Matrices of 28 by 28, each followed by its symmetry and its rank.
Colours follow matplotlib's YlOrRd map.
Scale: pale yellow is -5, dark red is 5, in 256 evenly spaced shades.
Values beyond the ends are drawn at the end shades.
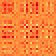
symmetric, rank two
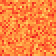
neither, full rank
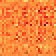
neither, rank five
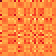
symmetric, rank two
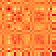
symmetric, rank two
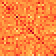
symmetric, rank five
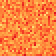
neither, full rank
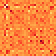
symmetric, rank five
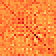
symmetric, rank five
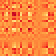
symmetric, rank two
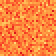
neither, full rank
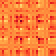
symmetric, rank two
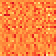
neither, rank five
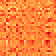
neither, rank five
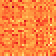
neither, rank five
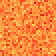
neither, full rank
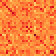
symmetric, rank five
